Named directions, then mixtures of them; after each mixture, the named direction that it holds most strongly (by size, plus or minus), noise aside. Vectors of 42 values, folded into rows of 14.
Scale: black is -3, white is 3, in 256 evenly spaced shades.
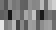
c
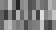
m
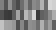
c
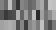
m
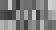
m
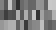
m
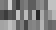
m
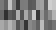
m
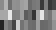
c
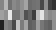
c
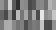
m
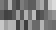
c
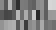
m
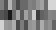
c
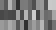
m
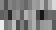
c
